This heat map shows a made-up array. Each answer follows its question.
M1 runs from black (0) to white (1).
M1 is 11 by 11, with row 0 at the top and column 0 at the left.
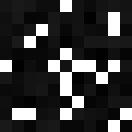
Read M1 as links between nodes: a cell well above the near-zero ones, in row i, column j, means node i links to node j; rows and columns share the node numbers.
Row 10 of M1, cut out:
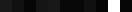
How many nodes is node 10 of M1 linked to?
1
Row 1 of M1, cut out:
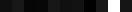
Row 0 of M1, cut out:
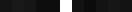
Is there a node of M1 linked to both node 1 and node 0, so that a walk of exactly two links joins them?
no
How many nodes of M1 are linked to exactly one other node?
7
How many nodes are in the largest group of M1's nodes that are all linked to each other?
2
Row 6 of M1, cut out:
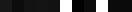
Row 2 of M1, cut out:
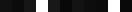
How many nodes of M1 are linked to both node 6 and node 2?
0
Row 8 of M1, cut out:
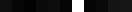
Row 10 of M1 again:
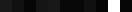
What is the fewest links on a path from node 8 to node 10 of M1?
4
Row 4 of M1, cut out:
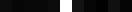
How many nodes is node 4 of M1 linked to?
1
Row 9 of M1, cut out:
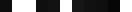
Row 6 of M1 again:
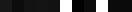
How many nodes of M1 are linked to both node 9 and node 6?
1
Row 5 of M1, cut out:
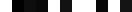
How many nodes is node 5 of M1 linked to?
5
